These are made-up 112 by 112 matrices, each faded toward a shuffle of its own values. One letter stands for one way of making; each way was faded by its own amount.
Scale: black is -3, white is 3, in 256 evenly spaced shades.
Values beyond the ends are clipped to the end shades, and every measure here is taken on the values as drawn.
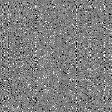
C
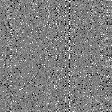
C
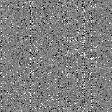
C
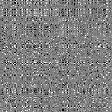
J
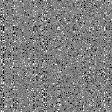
C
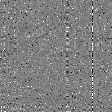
C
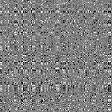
J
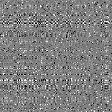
J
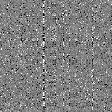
C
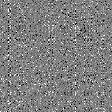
C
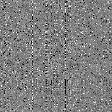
C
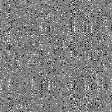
C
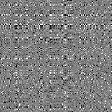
J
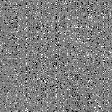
C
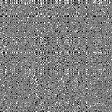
J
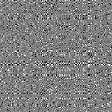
J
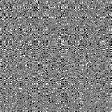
J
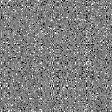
C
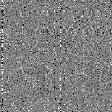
C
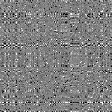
J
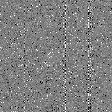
C
